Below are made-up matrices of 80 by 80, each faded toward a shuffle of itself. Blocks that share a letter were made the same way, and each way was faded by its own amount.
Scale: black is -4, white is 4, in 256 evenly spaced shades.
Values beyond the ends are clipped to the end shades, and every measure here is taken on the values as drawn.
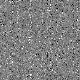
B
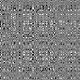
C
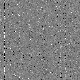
B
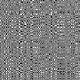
C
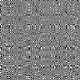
C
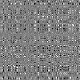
C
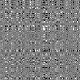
C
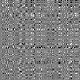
C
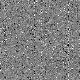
B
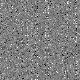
B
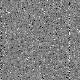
B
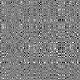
C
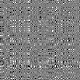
C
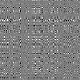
C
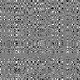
C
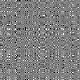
C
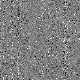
B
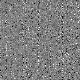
B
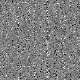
B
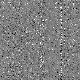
B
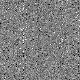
B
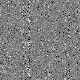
B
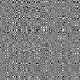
C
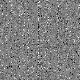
B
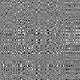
C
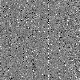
B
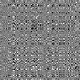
C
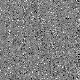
B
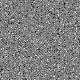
B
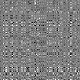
C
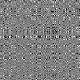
C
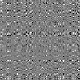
C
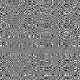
C
